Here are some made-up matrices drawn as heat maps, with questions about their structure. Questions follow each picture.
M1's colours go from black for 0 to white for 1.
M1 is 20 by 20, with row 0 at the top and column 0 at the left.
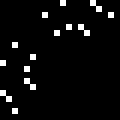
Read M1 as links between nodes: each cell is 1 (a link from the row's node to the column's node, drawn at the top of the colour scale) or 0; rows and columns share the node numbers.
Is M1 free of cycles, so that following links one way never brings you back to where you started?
no
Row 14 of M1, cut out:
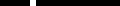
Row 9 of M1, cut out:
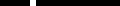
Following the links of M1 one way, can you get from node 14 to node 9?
yes
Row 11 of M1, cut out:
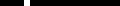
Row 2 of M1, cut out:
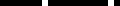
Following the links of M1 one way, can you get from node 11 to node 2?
no
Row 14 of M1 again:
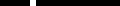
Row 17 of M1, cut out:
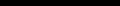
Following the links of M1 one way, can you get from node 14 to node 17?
no
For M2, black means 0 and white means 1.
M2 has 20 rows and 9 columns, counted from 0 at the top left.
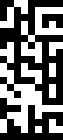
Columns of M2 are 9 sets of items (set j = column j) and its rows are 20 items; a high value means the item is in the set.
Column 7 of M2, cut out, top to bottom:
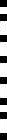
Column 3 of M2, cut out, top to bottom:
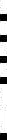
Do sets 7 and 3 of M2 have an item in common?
yes
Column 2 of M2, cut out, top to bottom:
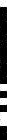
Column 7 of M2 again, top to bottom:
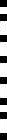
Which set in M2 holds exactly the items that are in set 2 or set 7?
3
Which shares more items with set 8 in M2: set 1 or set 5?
set 5
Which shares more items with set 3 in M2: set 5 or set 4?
set 5
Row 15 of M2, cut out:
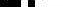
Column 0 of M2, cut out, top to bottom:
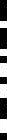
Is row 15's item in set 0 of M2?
no
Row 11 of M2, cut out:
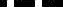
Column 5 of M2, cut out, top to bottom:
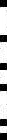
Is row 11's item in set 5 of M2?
yes
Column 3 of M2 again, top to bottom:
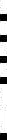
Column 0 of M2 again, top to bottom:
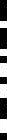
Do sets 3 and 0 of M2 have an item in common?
yes
